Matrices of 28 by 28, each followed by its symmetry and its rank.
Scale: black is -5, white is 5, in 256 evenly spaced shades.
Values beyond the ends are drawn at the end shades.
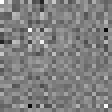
symmetric, rank three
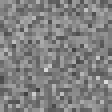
neither, full rank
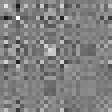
symmetric, rank three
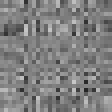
neither, rank three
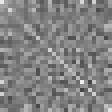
symmetric, rank five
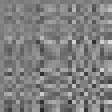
antisymmetric, rank two
